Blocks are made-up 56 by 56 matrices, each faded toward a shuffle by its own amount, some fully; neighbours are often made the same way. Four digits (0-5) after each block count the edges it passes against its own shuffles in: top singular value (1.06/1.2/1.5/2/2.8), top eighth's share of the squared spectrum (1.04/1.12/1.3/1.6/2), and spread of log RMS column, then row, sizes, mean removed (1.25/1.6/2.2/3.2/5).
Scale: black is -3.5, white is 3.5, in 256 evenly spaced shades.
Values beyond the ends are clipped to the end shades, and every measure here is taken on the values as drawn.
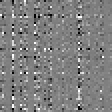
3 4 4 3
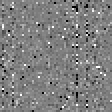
2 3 2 0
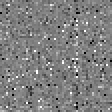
2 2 1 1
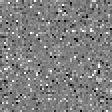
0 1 0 0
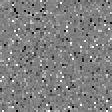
0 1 0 0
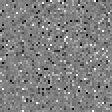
1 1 1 0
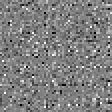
3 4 2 2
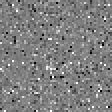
1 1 0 0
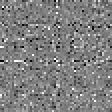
3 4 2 2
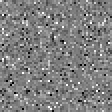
2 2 0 1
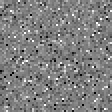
0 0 0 0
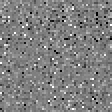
2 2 1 1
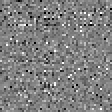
3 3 1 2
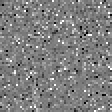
0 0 0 0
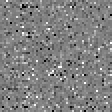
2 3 1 1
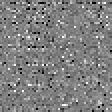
3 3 1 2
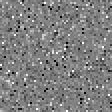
0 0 0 0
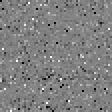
1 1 0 1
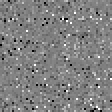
1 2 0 1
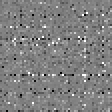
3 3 1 2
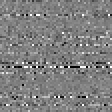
3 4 0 3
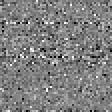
2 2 0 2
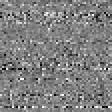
2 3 0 3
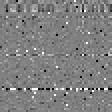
4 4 1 2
